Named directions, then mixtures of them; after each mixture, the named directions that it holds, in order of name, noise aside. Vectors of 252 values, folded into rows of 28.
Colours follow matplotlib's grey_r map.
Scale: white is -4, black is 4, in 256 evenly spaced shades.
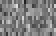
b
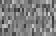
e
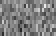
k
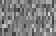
e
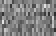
e, k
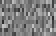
e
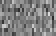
e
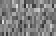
b, k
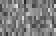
b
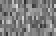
b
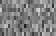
e, k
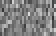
b, e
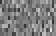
e, k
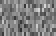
k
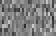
e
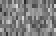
b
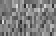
b, k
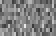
e, k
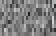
b, e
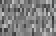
e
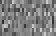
e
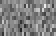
k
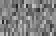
b, k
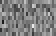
b, e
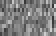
b, e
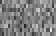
e, k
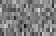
e, k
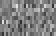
b, k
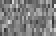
b, e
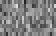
b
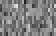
b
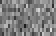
e, k
